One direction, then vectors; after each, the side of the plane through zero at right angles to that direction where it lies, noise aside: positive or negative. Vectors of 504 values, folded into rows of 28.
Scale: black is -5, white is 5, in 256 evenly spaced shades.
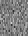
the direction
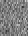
positive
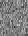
positive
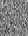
negative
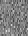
negative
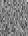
negative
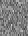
negative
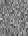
positive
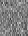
negative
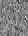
positive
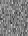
negative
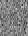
negative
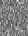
negative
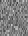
negative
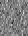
negative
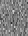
negative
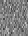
positive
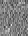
negative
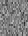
positive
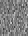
positive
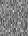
negative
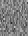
negative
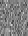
negative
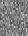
negative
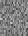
positive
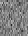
positive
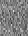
negative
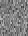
positive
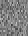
positive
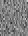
negative
